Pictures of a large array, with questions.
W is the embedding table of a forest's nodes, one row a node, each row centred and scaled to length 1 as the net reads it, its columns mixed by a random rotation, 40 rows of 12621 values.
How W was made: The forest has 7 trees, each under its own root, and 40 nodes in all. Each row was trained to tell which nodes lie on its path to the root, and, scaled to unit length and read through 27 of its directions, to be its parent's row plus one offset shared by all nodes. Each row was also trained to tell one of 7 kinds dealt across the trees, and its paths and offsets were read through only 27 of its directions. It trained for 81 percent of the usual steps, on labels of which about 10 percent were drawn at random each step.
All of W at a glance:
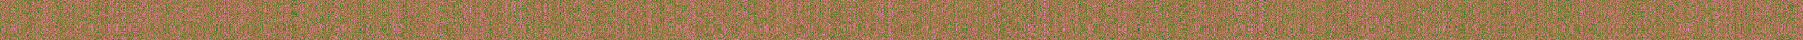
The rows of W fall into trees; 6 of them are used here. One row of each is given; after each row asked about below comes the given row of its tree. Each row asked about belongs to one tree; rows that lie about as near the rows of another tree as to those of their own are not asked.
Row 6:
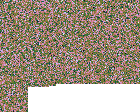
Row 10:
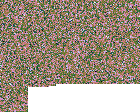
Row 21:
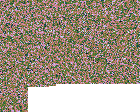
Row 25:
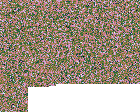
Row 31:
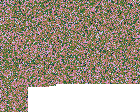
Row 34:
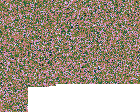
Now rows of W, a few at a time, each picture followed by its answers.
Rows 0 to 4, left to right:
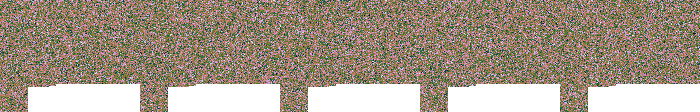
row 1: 31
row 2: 34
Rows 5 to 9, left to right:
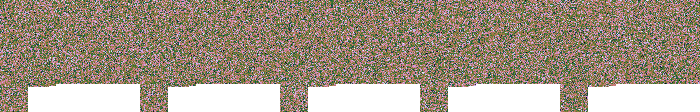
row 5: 6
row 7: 21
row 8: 10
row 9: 25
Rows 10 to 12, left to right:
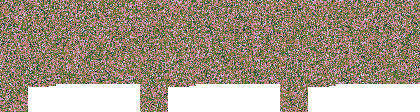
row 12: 25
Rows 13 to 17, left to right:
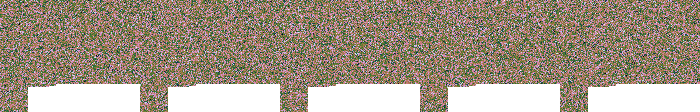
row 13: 31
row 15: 34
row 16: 25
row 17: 25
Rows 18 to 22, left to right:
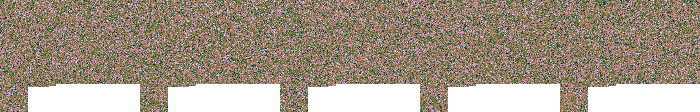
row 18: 6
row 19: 21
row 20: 6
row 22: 34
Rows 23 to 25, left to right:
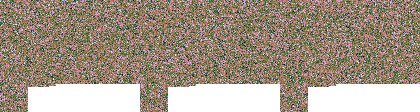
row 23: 6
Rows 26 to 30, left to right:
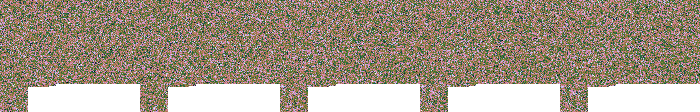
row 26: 31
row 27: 31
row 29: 25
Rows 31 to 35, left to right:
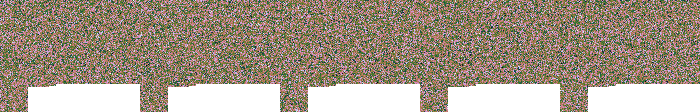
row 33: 21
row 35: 34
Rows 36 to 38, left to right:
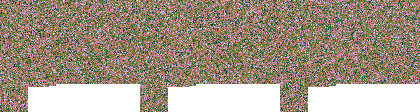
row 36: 10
